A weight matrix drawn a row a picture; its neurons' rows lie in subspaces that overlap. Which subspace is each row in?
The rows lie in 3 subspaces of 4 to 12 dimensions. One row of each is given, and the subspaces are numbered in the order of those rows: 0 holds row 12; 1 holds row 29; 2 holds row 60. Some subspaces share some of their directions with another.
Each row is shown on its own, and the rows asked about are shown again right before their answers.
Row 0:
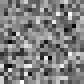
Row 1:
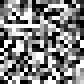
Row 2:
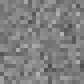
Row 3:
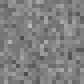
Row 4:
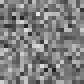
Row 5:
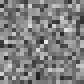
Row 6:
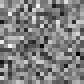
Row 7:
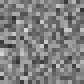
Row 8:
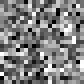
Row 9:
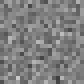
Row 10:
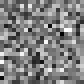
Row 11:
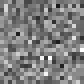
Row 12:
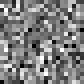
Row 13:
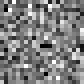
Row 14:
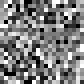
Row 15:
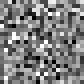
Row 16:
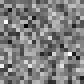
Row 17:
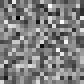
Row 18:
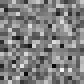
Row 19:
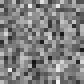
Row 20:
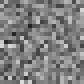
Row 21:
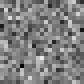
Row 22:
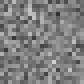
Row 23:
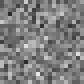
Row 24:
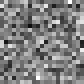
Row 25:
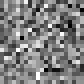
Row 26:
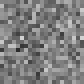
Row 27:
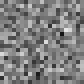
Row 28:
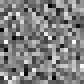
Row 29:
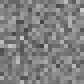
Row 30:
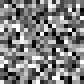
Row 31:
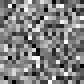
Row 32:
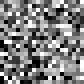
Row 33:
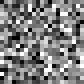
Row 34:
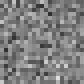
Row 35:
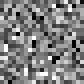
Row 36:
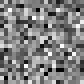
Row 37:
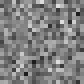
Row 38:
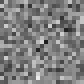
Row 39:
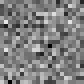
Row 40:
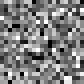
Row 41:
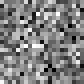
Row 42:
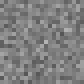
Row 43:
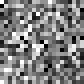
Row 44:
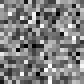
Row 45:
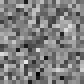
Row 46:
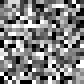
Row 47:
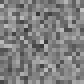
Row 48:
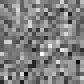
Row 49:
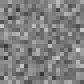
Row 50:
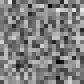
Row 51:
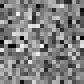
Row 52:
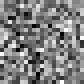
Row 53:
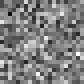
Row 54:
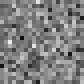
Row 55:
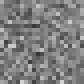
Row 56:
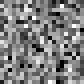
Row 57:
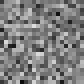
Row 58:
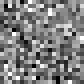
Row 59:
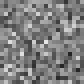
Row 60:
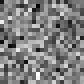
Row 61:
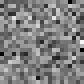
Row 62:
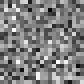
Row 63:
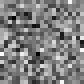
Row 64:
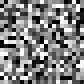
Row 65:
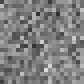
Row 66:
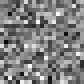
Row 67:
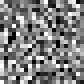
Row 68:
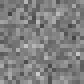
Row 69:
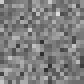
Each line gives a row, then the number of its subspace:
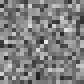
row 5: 1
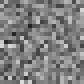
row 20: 2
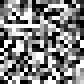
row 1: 1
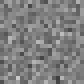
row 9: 0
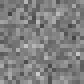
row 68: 2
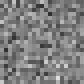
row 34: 0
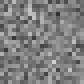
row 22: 0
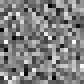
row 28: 0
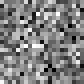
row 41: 1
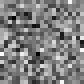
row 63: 1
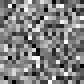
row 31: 0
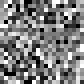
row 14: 0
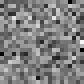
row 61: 1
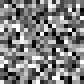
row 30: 0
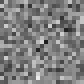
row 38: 1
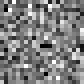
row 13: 0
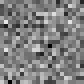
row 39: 0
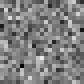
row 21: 0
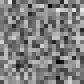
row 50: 0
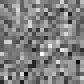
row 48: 0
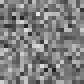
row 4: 1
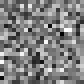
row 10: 2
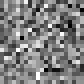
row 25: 1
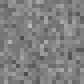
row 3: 0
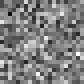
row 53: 2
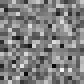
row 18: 0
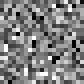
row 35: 0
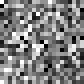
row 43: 2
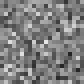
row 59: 0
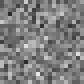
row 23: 2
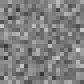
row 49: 0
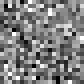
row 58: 0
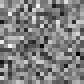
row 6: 2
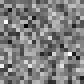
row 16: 0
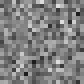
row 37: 0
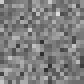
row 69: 2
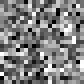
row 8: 2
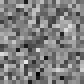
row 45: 2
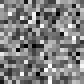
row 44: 2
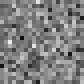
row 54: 0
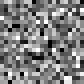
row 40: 0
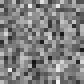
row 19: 0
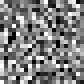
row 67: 0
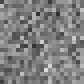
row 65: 2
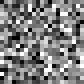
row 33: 2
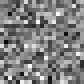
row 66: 2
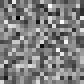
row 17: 0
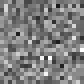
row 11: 0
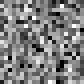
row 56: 0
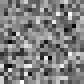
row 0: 0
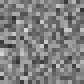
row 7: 1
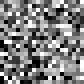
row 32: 0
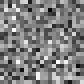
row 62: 0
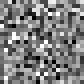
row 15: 0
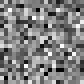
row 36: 0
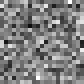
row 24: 1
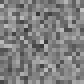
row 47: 1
